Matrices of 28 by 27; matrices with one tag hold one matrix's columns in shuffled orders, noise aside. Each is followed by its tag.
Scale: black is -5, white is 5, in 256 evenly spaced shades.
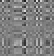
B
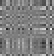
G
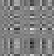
G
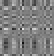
G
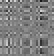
B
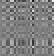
B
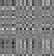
G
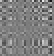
B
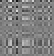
B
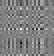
G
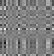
G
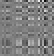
B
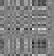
G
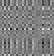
G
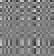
B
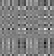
G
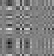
G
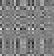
G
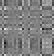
G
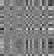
G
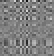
B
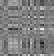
G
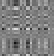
G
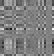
G
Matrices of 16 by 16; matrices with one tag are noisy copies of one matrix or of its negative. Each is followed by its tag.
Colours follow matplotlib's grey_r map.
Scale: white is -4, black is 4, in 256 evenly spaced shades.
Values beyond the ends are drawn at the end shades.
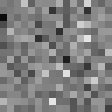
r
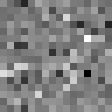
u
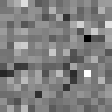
u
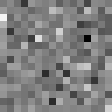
r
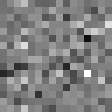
u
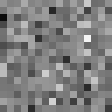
r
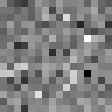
u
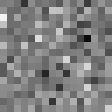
r
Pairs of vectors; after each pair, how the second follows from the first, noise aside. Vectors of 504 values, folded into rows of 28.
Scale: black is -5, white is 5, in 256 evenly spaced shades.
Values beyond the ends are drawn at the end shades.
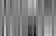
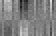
reversed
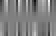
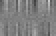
shrunk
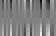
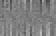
shrunk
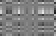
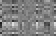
reversed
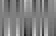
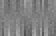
shrunk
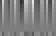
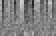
negated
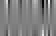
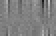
shrunk
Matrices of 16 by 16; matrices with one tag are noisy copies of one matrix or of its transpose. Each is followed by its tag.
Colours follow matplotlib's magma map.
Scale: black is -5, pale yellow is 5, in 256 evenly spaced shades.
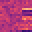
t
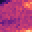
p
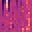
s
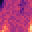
p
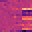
t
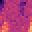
p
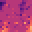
p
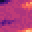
p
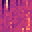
s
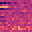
s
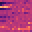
s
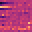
s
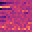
s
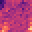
p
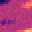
p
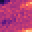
p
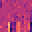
t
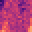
p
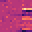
t
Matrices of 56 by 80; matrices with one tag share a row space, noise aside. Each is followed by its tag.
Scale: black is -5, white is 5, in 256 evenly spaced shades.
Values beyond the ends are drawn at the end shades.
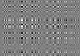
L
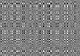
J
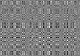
J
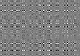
J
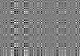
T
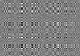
L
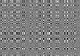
J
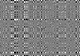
T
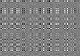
J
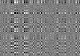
T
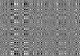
T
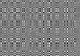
J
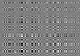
L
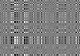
T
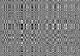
L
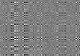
T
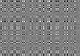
J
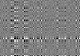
T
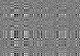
T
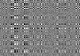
T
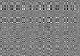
J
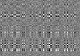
J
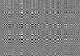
L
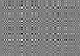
L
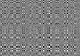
J
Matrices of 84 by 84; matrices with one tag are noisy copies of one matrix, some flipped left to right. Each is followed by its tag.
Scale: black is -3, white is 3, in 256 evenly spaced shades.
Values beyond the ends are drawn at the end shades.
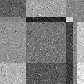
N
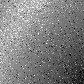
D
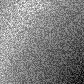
D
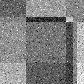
N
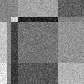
N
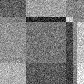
N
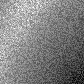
D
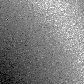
D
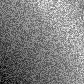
D
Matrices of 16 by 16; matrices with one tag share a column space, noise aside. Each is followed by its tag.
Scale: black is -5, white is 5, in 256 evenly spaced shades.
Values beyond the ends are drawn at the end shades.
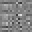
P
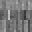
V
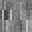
V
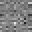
P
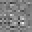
P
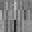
V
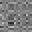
P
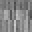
V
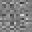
P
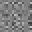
P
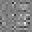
P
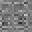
P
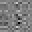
P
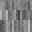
V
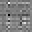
P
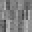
V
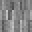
V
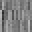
V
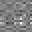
P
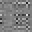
P
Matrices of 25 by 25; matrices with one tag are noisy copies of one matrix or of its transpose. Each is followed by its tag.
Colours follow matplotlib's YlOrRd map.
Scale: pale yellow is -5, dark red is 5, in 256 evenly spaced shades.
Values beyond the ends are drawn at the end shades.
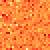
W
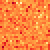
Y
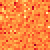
W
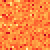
W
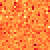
W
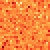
Y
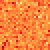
Y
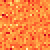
W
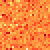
W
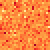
W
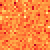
W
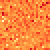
Y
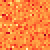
W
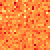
W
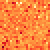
Y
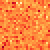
Y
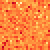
Y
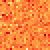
W
